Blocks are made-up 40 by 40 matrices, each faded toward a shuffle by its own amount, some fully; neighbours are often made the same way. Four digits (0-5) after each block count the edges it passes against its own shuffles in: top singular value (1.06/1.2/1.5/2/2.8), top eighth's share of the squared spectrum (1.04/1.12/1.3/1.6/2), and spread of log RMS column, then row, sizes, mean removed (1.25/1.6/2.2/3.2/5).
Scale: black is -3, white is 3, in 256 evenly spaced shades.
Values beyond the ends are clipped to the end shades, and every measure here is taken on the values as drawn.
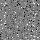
0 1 1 0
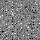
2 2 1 0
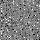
1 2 1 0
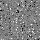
0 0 1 0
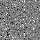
0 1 1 0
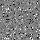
3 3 1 1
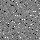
0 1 0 0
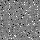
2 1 0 0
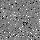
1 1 0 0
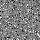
0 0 0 0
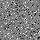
0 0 0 0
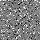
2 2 0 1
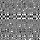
4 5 1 3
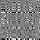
4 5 2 3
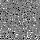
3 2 0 1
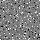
0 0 0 0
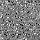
2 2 0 2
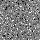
0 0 0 0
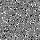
0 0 0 1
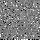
2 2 0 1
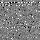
2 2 0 2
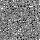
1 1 0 2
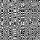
4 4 3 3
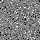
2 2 0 0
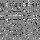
4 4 1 2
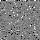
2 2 0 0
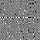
4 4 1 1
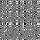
4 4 2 3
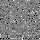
3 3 0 1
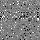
3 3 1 2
